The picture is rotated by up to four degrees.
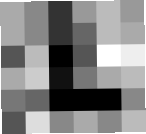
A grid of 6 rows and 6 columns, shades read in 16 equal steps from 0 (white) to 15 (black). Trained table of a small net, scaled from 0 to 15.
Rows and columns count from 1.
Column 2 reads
7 7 4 3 9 2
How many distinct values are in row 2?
5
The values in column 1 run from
5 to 10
